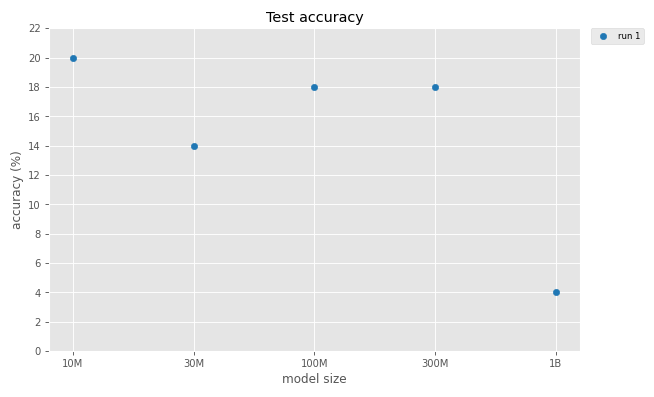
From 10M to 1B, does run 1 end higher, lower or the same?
lower
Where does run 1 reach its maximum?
10M
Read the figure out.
Title: Test accuracy
x-axis: model size, ticks 10M 30M 100M 300M 1B
y-axis: accuracy (%), ticks 0 2 4 6 8 10 12 14 16 18 20 22
Legend: run 1
Values:
run 1: 20 14 18 18 4
